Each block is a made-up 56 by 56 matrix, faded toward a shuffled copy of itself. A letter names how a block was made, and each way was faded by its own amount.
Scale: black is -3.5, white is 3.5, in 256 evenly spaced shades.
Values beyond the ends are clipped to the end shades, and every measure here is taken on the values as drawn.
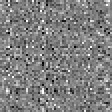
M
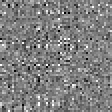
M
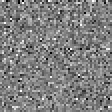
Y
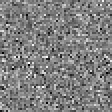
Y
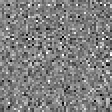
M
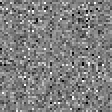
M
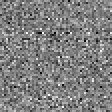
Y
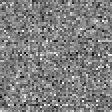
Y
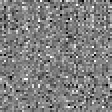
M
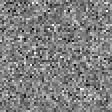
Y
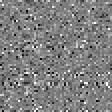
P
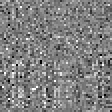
M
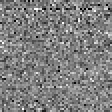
Y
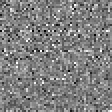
Y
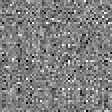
M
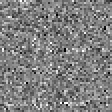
Y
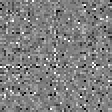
P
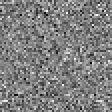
Y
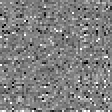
P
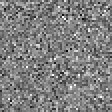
Y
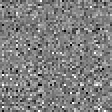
M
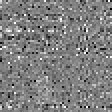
P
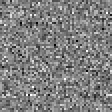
Y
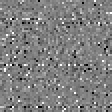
P
